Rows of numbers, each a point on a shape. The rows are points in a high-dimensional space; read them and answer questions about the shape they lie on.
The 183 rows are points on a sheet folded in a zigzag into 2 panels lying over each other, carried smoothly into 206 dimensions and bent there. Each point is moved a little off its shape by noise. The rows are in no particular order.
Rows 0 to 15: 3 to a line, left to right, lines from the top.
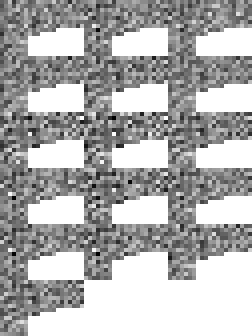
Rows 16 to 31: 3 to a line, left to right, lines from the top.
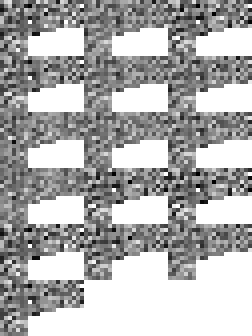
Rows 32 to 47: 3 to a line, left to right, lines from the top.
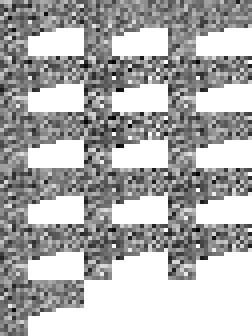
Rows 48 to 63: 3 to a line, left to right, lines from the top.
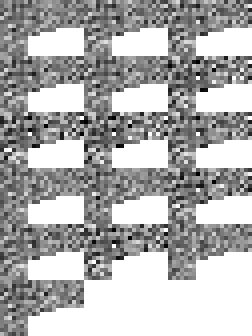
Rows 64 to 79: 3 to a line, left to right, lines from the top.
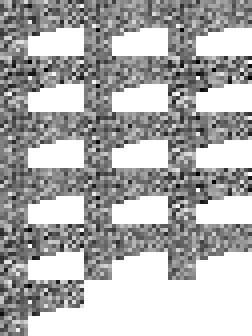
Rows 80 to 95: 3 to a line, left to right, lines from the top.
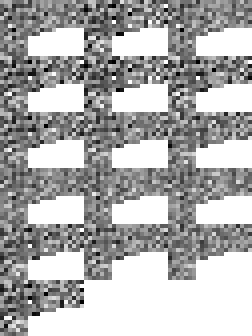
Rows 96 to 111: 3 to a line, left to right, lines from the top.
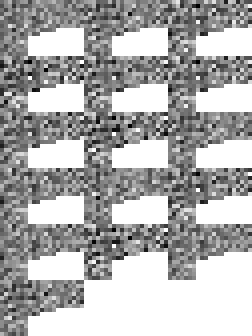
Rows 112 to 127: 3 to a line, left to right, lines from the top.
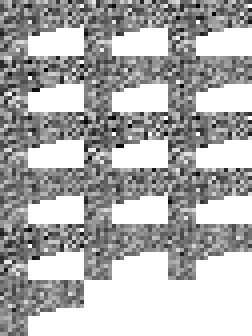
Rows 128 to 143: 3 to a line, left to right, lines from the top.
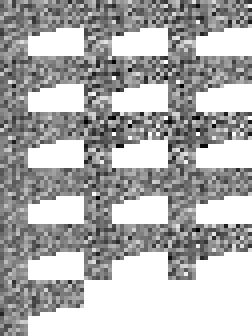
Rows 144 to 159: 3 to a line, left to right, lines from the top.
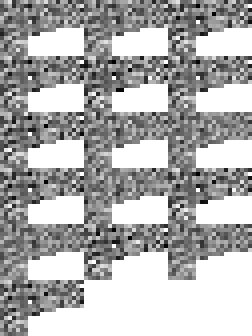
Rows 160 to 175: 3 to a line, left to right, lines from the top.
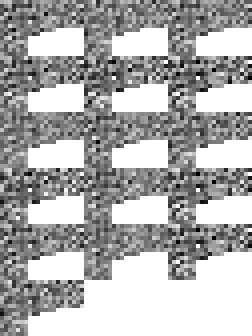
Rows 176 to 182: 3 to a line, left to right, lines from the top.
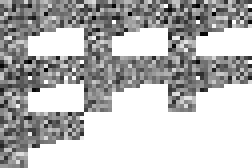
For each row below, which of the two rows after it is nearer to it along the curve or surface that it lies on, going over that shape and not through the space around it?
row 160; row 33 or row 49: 33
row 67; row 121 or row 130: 130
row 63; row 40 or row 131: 40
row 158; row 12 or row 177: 177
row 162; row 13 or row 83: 13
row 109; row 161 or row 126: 161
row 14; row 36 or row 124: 36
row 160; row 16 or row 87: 16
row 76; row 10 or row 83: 83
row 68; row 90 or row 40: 90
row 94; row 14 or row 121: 14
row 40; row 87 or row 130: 130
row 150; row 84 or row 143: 84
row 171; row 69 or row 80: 69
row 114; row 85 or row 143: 85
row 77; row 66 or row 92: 66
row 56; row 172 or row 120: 172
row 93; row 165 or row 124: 165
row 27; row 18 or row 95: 95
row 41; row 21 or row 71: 21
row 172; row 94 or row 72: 94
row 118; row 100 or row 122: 122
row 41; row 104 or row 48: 104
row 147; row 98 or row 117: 98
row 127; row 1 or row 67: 67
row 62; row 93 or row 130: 93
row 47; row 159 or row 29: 159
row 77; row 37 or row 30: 37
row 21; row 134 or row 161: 134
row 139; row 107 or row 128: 128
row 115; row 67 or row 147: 147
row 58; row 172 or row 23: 23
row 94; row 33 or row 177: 33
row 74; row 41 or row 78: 78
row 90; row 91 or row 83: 83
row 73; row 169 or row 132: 132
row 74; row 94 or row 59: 94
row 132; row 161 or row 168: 168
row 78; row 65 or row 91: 65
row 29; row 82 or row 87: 87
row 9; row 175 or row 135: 175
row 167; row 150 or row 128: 150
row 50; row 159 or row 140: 159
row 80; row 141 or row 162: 162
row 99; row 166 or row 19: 19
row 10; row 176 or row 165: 165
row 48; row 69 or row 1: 69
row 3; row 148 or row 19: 19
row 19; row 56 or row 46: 46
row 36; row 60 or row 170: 60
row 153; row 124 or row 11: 11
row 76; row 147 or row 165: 165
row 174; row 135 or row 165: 165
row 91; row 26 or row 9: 26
